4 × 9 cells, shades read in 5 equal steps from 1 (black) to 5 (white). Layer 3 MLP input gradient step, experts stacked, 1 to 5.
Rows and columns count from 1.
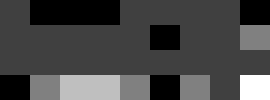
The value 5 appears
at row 4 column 9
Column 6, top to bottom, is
2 1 2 1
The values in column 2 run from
1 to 3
